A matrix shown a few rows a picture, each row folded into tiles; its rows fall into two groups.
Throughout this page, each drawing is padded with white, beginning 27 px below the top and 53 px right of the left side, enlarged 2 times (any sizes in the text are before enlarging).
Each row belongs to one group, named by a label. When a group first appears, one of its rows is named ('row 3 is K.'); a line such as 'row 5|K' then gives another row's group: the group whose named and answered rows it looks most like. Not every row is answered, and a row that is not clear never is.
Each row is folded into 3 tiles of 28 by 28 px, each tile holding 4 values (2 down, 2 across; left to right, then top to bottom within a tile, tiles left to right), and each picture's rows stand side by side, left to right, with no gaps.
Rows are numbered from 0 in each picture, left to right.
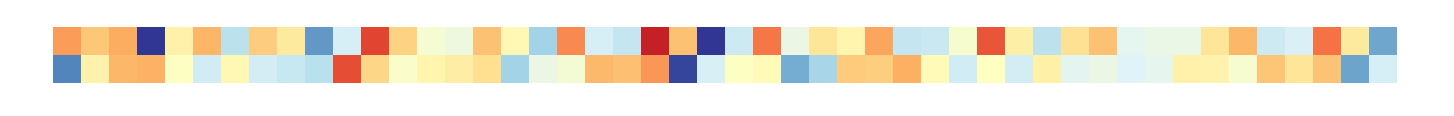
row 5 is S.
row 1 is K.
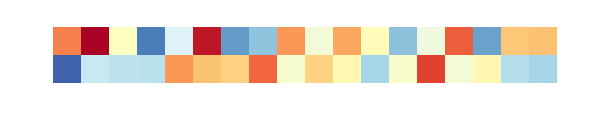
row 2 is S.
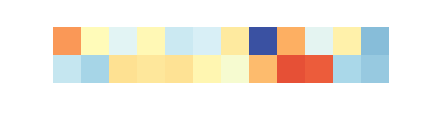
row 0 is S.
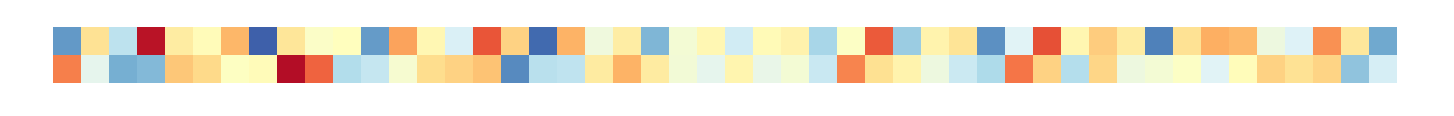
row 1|S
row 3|S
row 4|K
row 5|K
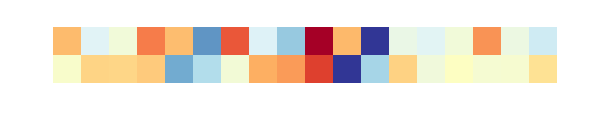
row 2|S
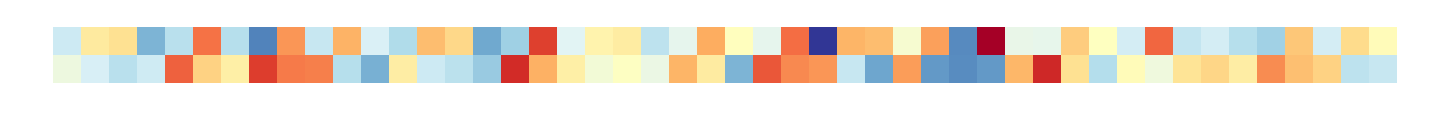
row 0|K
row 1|S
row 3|K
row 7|S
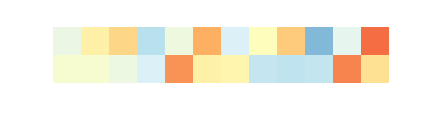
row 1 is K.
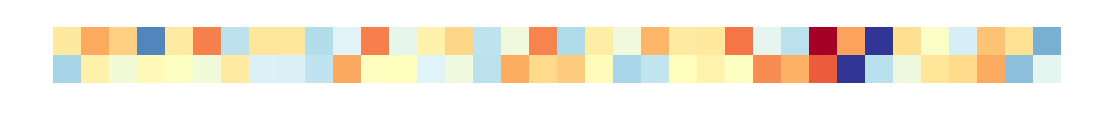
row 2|K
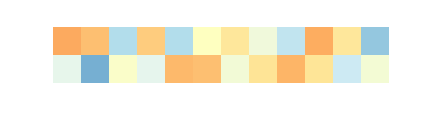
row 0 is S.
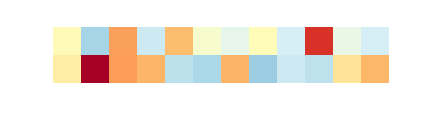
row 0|S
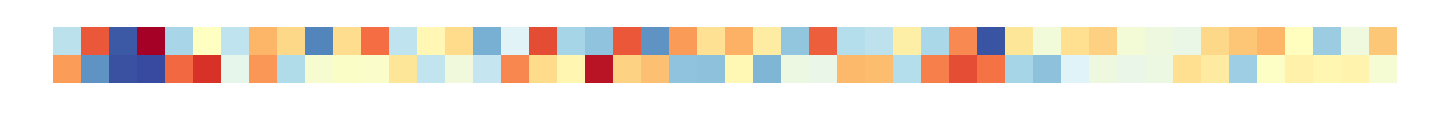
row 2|K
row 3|S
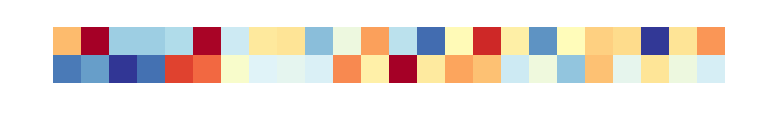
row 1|K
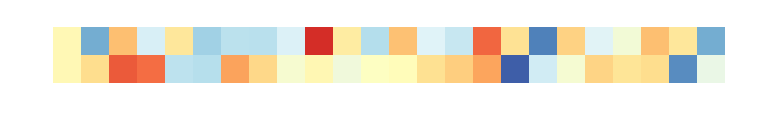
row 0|S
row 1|S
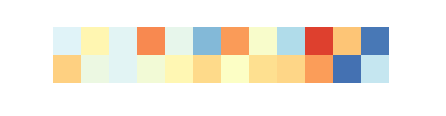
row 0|S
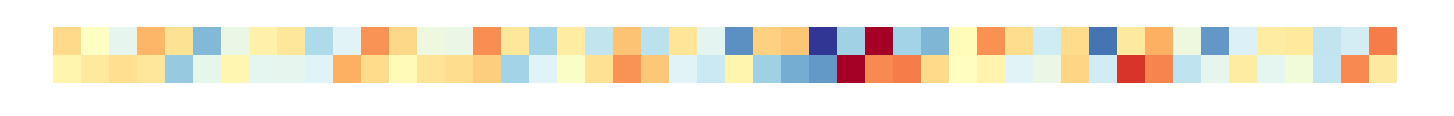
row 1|K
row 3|S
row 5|S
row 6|S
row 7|K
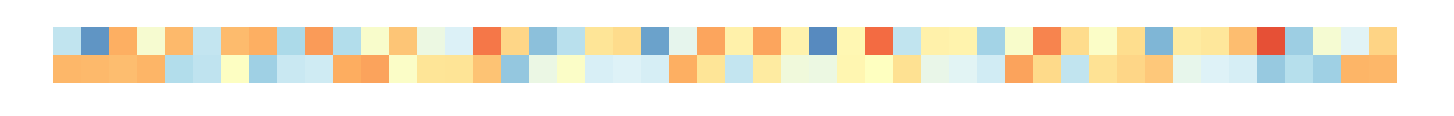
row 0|S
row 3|K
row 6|S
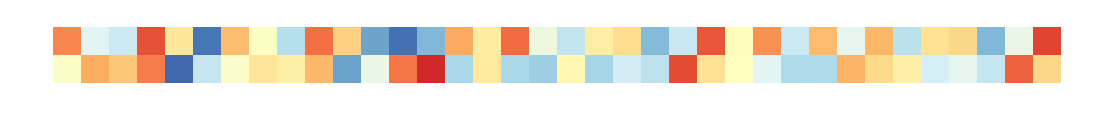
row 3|K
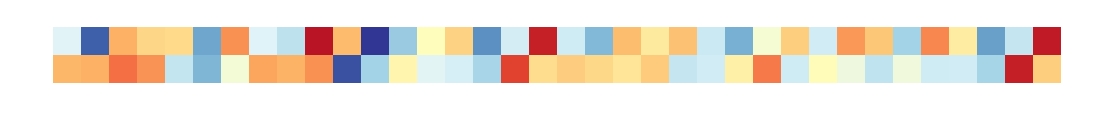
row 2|K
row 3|S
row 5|K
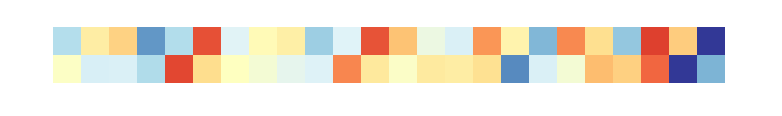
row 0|K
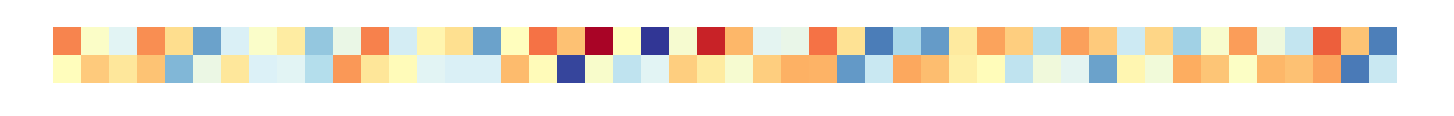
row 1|K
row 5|S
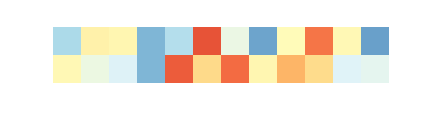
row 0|K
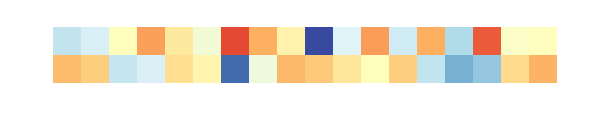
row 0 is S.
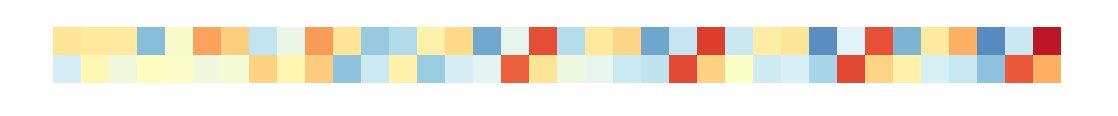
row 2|K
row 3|K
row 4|K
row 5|K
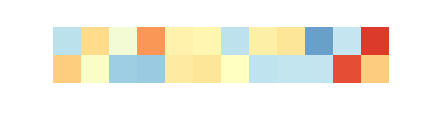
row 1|K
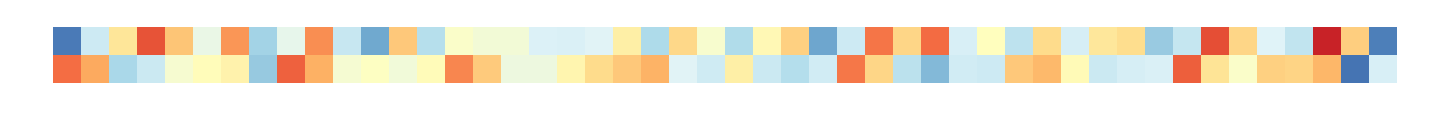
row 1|S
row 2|S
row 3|S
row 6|K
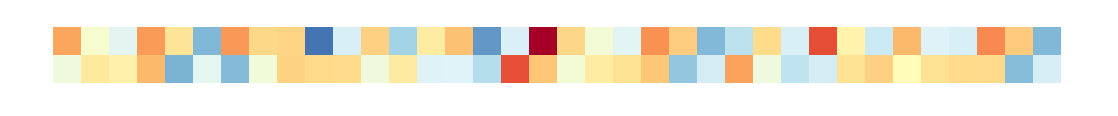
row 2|K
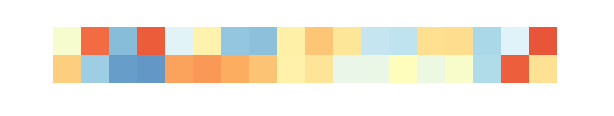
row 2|K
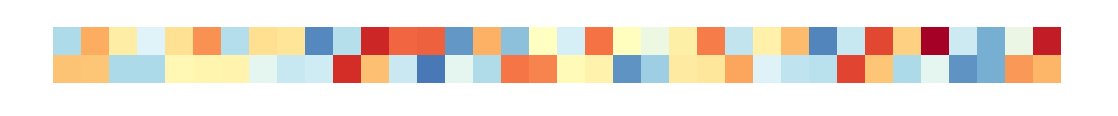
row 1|K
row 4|K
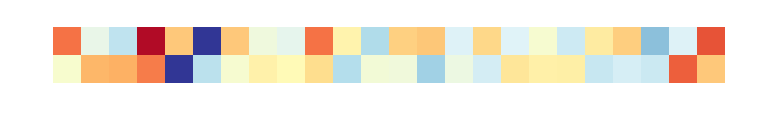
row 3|K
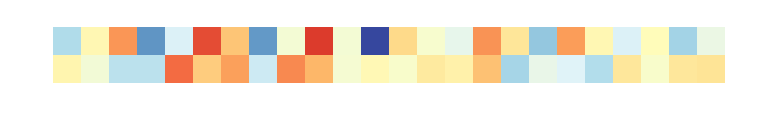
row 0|K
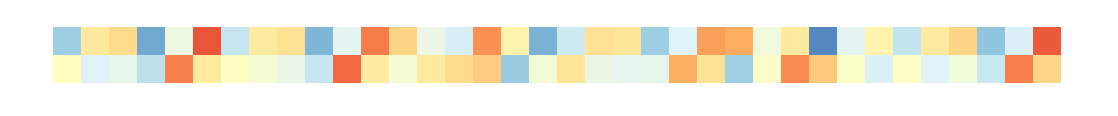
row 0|K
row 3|K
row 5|K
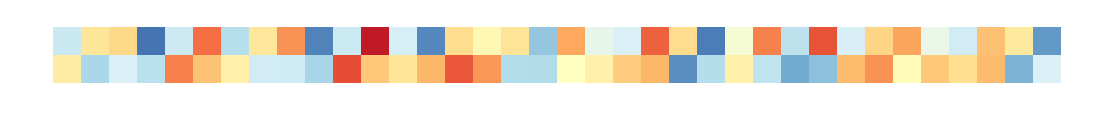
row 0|K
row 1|K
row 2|S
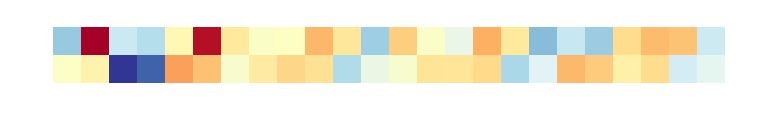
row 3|S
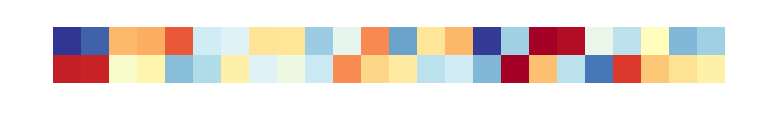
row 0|S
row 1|K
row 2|K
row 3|S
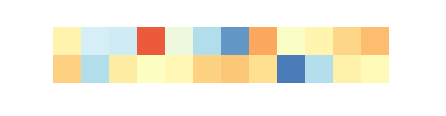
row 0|S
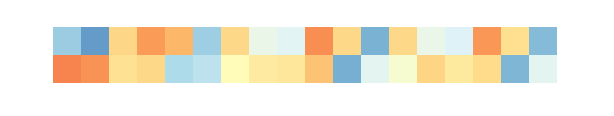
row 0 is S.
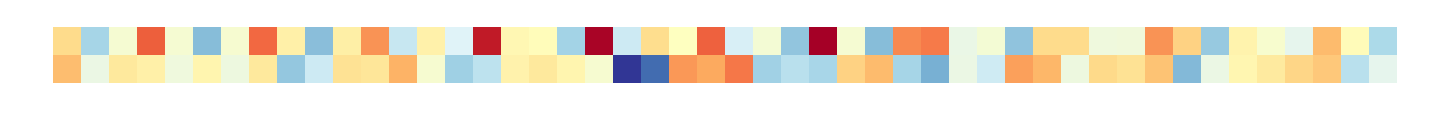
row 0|S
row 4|S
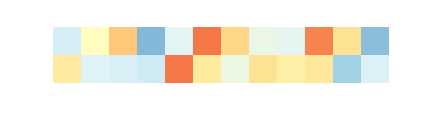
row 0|K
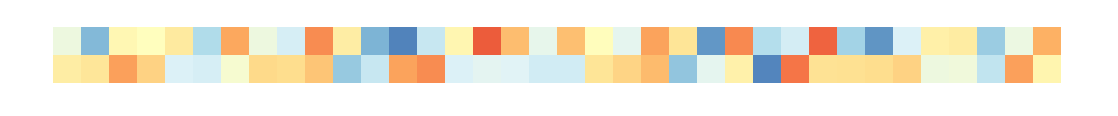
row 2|S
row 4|S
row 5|K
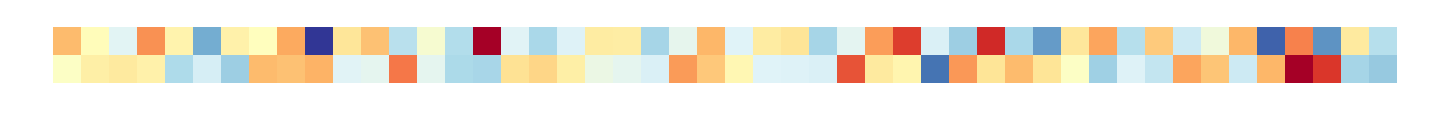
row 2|S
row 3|K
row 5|S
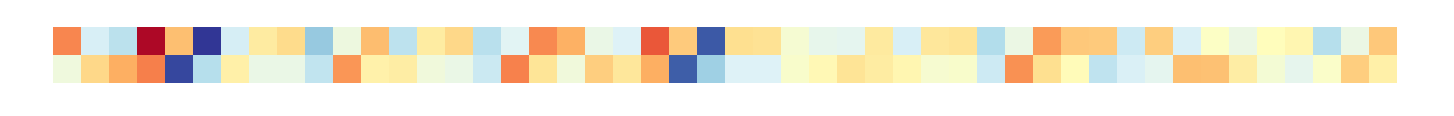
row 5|K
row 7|K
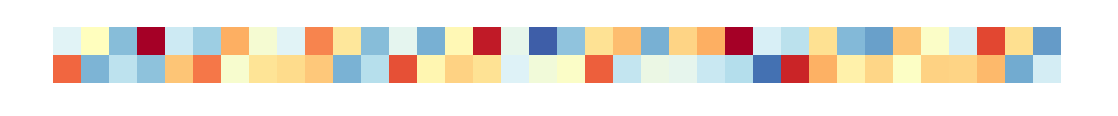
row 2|S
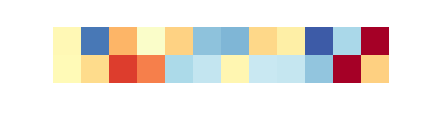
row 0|S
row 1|K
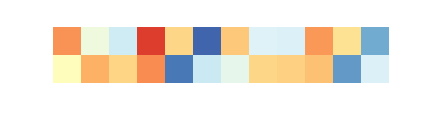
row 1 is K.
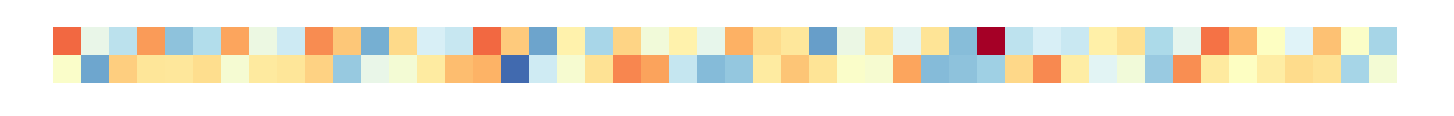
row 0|S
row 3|S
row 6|K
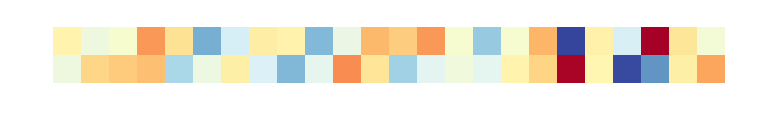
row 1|K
